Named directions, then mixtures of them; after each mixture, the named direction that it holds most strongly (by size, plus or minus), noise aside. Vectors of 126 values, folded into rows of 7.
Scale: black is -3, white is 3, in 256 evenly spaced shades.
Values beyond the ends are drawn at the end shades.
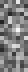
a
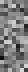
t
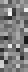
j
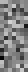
t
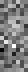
t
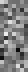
t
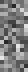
t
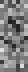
a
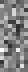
j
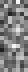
a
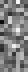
a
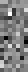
j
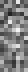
a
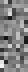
j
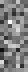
a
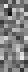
j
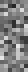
t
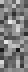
a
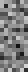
t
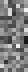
j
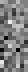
j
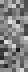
t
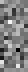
j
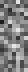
a
